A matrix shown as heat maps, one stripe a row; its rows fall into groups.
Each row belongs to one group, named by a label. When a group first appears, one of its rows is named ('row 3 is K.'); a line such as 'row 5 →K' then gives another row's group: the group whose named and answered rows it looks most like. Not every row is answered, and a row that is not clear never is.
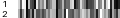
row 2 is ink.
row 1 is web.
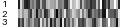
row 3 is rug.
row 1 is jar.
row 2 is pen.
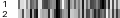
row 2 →pen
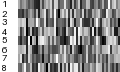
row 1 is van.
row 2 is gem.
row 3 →web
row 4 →ink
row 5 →jar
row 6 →van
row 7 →van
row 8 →rug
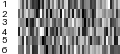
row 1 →van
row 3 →web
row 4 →rug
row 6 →rug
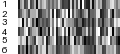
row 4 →gem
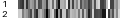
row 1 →gem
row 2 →pen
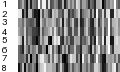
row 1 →jar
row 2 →van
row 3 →van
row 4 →van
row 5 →van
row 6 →gem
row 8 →jar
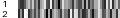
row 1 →gem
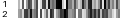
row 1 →pen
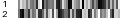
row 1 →pen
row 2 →gem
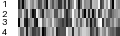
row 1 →gem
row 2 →web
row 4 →ink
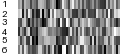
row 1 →pen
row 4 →jar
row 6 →pen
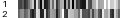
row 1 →gem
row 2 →web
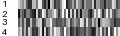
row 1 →pen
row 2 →gem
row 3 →ink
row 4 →van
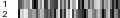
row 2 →rug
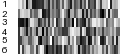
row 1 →van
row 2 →pen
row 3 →gem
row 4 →jar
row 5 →gem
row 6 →rug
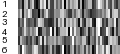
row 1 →rug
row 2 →van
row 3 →rug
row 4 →gem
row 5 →jar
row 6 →web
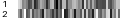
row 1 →pen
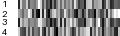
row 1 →rug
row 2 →van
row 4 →ink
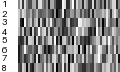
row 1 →pen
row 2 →web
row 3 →ink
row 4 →jar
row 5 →gem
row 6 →rug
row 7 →gem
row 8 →web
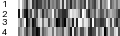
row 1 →van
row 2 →jar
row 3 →ink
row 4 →van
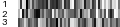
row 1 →web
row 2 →van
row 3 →rug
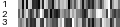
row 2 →rug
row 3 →web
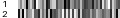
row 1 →web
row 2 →rug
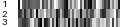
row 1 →jar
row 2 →jar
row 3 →gem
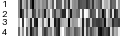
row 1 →web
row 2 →ink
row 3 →pen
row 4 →pen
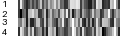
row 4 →jar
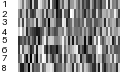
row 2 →web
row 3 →pen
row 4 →van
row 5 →gem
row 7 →jar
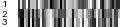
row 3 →ink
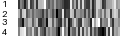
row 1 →jar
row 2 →web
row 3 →gem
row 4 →pen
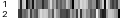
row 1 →ink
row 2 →jar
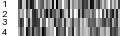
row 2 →rug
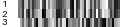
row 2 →ink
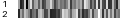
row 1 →ink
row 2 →rug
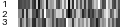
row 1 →gem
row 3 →ink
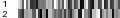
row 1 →van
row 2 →gem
